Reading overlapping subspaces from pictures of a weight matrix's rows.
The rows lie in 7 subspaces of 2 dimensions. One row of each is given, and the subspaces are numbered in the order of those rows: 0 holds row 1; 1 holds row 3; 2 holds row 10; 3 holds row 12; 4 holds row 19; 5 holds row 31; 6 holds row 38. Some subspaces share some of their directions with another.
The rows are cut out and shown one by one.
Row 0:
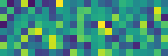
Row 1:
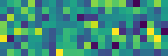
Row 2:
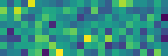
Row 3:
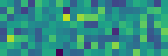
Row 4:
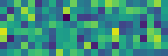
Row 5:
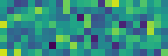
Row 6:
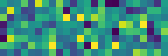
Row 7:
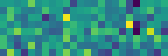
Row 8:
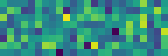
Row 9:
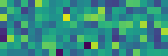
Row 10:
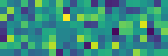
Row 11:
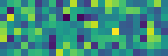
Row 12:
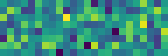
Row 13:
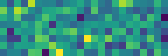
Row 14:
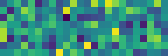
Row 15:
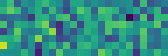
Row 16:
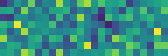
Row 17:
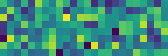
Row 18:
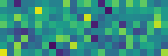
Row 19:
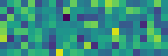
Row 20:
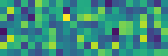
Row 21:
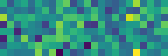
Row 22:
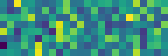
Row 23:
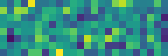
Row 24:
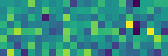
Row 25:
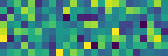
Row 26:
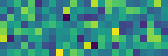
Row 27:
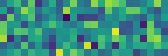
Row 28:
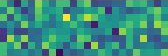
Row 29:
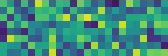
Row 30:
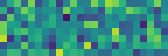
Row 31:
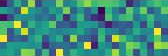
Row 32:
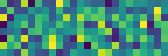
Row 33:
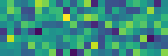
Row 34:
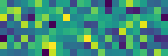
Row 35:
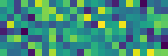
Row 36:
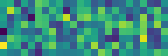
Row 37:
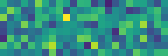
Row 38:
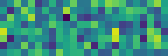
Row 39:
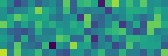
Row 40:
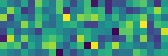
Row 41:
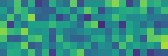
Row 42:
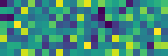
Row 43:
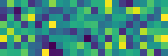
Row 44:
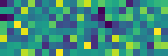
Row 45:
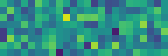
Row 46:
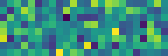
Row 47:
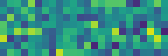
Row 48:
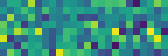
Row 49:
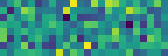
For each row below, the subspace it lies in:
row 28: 2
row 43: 1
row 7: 0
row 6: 2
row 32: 4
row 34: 1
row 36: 6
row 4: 6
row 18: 2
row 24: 0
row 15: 6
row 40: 3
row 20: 6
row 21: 6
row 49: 0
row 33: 4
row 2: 1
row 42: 5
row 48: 0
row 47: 0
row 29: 3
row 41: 3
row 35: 3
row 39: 2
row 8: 3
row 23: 1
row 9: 5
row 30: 4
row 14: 0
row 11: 5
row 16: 5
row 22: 6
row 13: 1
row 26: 4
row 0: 4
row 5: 2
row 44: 5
